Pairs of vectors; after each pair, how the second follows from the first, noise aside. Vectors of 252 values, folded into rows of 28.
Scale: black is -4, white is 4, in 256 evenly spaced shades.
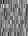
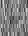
sign-scrambled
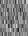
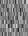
copied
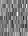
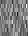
sign-scrambled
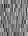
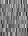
wrapped around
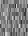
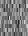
wrapped around
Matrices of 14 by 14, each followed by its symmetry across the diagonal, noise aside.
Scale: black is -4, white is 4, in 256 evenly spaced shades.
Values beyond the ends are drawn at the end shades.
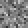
antisymmetric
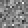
neither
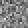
neither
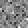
symmetric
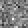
neither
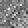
symmetric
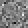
antisymmetric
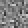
antisymmetric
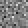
antisymmetric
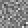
symmetric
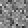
neither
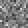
neither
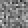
antisymmetric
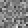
neither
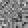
symmetric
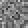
symmetric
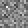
symmetric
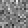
neither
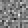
antisymmetric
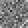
symmetric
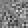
antisymmetric
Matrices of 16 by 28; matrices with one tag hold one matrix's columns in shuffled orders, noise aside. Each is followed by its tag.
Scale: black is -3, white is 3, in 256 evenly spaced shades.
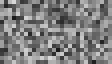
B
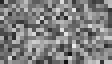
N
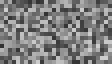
N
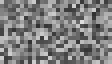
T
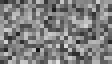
T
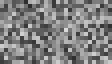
T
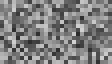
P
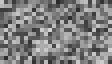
N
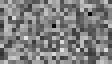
P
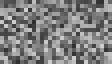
N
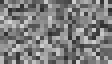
T
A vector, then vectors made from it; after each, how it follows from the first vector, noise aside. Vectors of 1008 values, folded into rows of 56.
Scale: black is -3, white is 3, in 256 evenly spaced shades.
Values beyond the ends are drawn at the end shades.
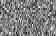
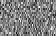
copied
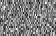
reversed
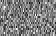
reversed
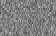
shrunk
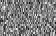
reversed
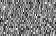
reversed
